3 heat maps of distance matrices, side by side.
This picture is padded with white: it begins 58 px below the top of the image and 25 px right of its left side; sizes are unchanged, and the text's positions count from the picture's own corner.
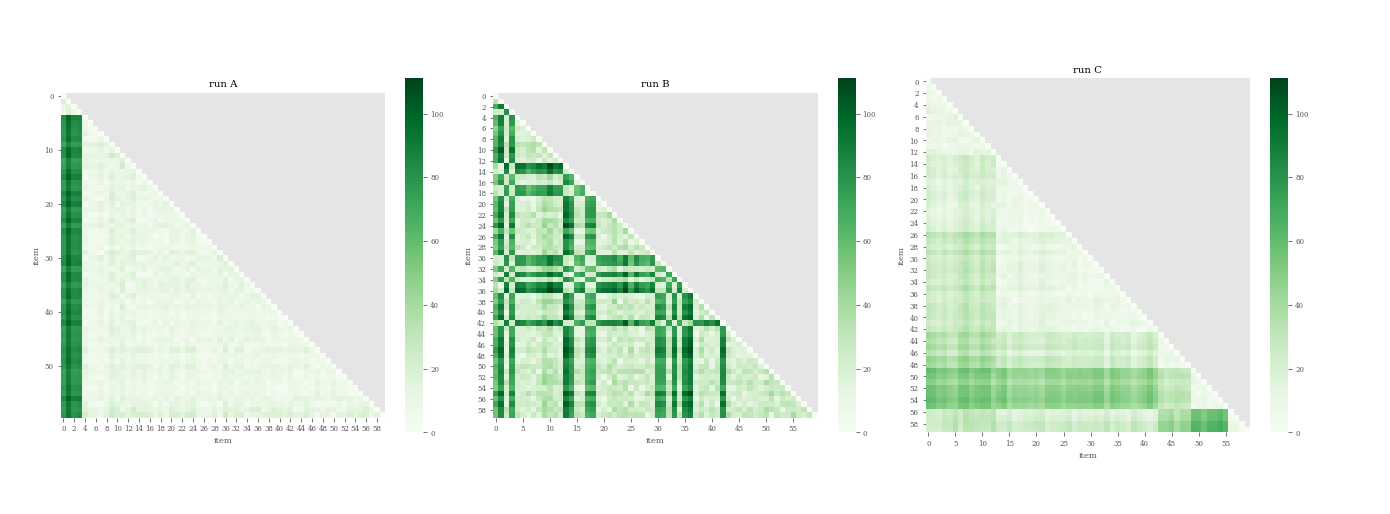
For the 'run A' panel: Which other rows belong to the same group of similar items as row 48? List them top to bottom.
4, 5, 6, 7, 8, 9, 10, 11, 12, 13, 14, 15, 16, 17, 18, 19, 20, 21, 22, 23, 24, 25, 26, 27, 28, 29, 30, 31, 32, 33, 34, 35, 36, 37, 38, 39, 40, 41, 42, 43, 44, 45, 46, 47, 49, 50, 51, 52, 53, 54, 55, 56, 57, 58, 59
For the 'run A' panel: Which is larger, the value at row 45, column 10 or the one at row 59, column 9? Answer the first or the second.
the second
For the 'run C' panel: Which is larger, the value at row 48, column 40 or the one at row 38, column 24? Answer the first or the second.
the first
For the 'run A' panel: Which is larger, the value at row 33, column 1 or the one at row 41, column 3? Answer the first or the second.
the first
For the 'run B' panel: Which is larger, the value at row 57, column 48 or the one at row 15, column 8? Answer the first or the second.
the second
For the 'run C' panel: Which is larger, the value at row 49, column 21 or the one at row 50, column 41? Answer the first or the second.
the second
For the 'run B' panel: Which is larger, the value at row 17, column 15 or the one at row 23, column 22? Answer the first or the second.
the first
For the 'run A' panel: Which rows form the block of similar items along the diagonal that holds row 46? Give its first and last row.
4 to 59
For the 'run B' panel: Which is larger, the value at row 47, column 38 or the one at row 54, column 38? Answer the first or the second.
the first
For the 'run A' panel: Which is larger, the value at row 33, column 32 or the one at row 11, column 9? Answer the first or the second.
the second
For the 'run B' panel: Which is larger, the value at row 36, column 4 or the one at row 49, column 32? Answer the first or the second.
the first
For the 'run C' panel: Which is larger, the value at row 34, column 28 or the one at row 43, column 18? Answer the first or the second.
the second
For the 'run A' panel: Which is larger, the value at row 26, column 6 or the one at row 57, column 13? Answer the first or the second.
the second
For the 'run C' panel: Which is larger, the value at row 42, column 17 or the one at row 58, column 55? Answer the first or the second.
the second
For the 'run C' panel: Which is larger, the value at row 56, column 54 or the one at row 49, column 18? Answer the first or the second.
the first
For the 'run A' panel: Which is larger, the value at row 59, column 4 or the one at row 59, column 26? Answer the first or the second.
the first
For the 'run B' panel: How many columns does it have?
60
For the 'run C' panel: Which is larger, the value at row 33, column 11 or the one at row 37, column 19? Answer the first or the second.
the first
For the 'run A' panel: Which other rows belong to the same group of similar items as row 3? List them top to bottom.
0, 1, 2
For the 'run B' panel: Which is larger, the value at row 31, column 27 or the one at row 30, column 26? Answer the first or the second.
the second
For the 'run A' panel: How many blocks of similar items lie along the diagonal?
2
